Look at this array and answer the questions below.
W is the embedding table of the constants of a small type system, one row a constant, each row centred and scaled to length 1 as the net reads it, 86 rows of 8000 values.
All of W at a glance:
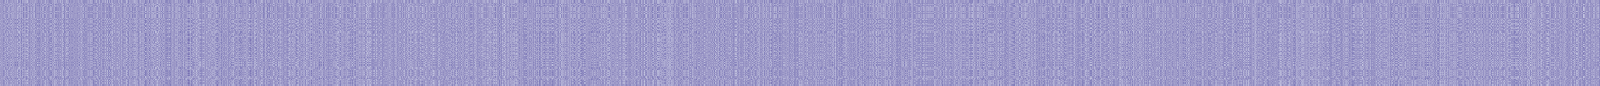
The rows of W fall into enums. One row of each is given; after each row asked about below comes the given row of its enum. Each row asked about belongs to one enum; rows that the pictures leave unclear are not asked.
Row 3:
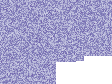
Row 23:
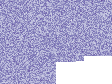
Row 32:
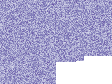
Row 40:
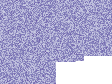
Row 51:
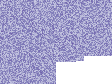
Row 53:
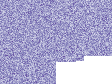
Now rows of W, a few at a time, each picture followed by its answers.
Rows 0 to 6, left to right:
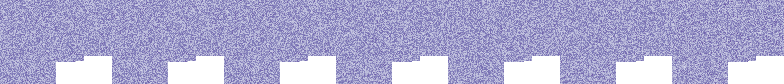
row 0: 40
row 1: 40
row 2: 40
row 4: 51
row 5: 3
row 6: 32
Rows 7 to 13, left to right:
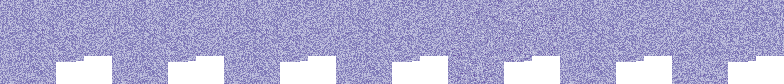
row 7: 51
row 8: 51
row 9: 51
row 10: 51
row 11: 53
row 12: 51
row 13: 3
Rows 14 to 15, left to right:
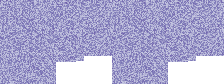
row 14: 51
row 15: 51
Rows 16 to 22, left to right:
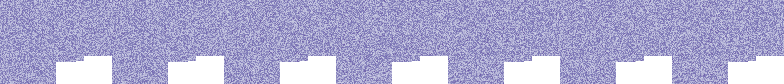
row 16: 51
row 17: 51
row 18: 40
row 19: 23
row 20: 3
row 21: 40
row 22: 3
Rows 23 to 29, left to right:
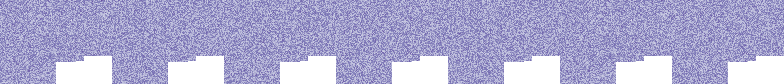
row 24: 51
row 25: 3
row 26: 40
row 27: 51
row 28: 23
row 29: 40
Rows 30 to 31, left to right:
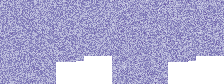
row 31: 32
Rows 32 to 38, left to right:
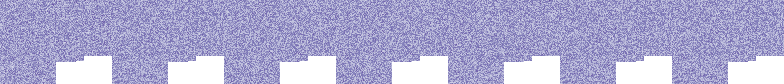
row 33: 3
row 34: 40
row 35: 40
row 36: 23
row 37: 3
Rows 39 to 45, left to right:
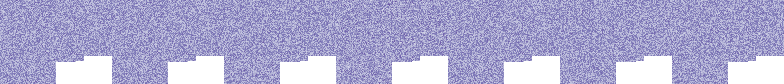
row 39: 40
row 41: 3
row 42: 32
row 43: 40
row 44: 51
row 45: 3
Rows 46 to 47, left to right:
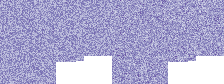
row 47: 53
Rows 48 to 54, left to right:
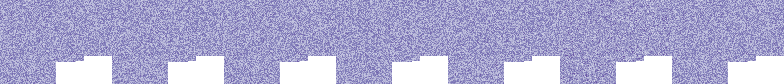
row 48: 40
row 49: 3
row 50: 40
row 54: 40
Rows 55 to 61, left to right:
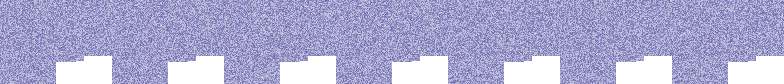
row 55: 51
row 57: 23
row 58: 40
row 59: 3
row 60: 51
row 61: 3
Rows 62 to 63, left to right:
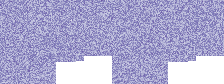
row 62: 23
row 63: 3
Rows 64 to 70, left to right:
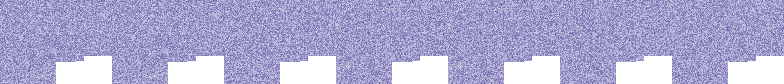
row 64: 23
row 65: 23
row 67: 32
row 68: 32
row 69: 51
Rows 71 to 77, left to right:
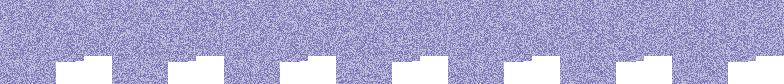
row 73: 40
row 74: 3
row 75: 40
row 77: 51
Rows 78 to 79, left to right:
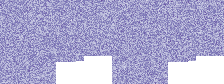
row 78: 23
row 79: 32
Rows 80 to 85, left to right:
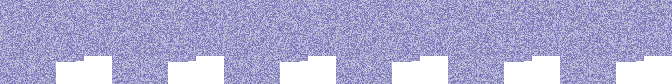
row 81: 3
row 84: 3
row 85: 3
